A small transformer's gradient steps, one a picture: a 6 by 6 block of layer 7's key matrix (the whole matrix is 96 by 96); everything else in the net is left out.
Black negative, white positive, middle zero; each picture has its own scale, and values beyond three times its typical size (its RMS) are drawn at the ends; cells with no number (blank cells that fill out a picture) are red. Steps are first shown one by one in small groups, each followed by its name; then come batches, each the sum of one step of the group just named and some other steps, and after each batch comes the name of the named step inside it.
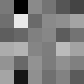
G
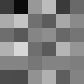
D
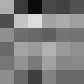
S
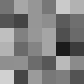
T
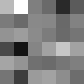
T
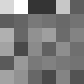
T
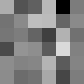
S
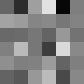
D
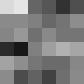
S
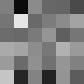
G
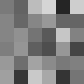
T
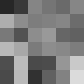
D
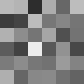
T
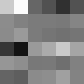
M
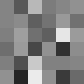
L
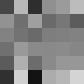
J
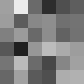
M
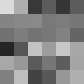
M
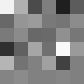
M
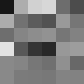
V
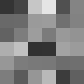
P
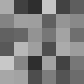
P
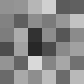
V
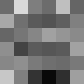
V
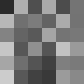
V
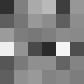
V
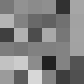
P
